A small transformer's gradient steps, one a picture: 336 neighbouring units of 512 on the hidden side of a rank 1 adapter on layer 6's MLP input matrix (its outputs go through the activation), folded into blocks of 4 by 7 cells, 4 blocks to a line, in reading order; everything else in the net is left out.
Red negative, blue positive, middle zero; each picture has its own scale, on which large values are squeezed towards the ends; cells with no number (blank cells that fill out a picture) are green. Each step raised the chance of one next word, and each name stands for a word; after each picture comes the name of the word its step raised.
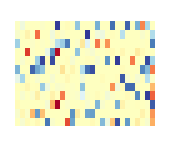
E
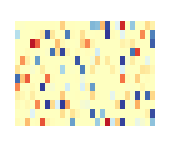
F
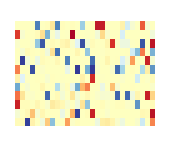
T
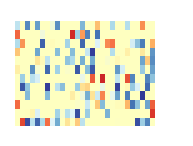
T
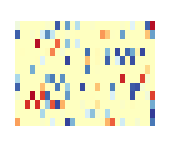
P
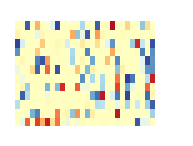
F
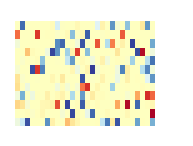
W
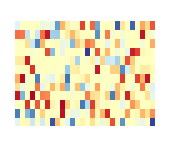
F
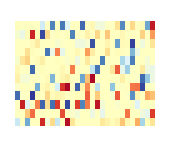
W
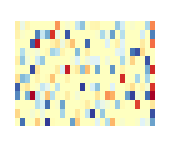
P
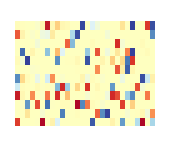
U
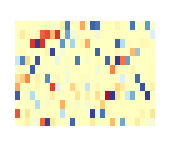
E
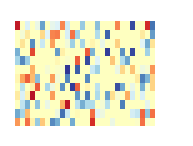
U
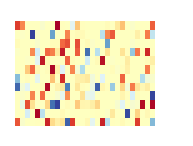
E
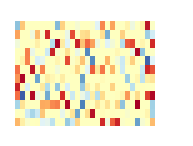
F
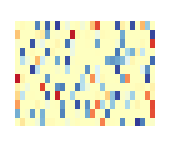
T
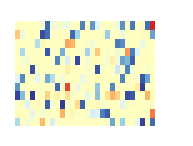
W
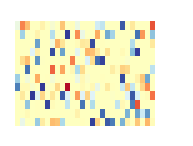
W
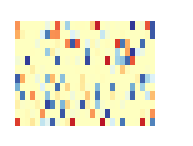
U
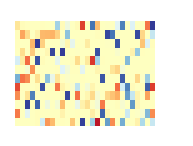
E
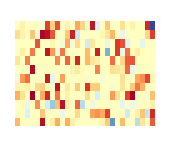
U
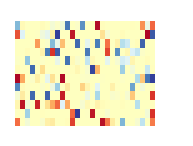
T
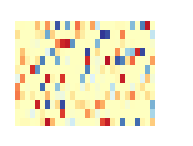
F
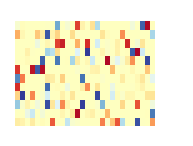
F
